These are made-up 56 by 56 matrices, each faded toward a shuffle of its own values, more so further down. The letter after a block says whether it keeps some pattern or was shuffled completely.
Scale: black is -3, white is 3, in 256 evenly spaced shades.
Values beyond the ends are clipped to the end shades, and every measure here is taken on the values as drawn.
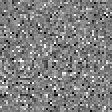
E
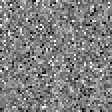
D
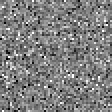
D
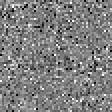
E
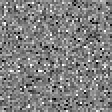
D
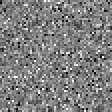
E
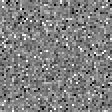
D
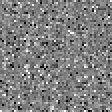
E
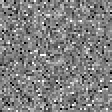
E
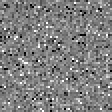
D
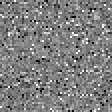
E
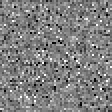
E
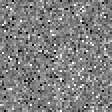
D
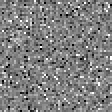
D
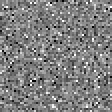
E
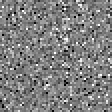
E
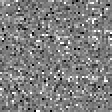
E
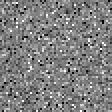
D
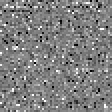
E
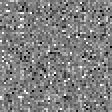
E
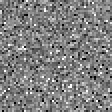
D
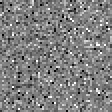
D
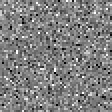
D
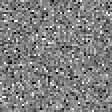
D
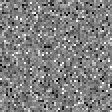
D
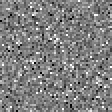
D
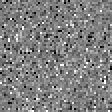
E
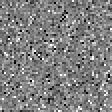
D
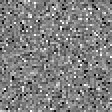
D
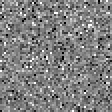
D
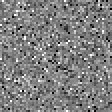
E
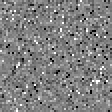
D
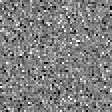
D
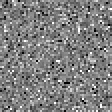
D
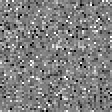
E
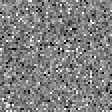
D
